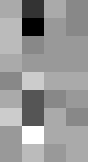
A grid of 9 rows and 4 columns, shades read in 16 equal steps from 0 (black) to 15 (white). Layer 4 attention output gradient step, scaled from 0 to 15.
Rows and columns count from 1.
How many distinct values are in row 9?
3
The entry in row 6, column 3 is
8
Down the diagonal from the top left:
10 0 9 9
